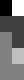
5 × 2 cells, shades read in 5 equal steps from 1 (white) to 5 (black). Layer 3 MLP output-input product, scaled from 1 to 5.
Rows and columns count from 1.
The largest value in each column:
5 4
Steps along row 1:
down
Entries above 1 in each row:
1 2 2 2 2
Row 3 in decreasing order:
4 3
